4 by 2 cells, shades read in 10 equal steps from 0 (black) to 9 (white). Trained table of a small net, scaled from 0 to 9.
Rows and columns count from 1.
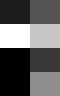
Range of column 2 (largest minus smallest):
5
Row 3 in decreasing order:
2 0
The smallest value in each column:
0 2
